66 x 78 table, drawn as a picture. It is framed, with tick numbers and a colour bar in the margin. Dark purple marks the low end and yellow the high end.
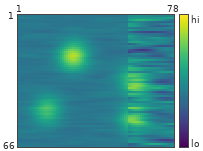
Histogram: skewed, a long tail of high values. Mirror symmetry: none. Slope: none. Seam: vertical, 70% of the way across, the left part calmer. Bumps: four.
